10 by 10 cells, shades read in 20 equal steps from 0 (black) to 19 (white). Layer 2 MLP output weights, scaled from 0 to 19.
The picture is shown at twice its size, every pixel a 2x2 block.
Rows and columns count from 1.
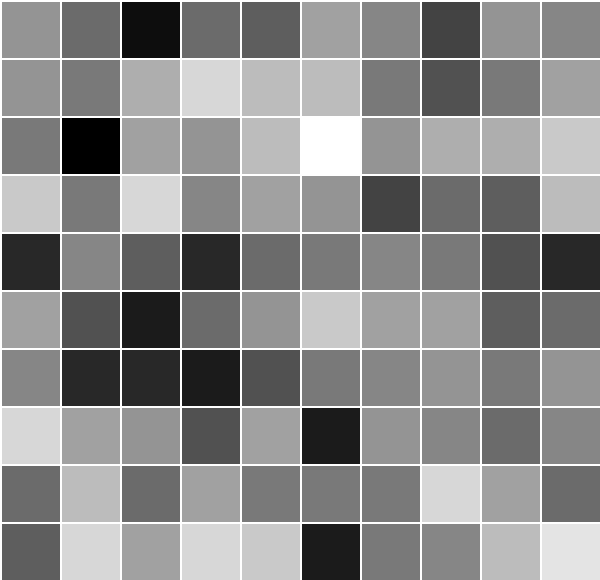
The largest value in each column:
16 16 16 16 15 19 12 16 14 17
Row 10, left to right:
7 16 12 16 15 2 9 10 14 17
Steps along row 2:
down up up down same down down up up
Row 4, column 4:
10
